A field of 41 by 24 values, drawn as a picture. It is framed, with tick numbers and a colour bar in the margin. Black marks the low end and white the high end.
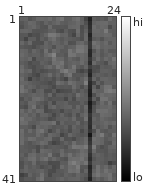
Odd lines: column 18. Slope: none. Grain: streaks running down. Histogram: skewed, a long tail of low values.
